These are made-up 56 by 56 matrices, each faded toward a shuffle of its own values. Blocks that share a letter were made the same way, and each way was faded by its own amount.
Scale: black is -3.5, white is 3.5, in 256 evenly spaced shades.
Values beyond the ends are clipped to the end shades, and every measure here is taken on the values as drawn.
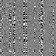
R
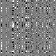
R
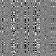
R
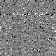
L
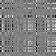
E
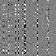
R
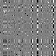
E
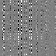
R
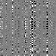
R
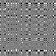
E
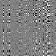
R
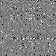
L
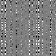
R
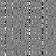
R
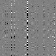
R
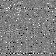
L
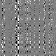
R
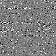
L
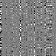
R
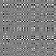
E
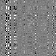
R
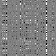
R
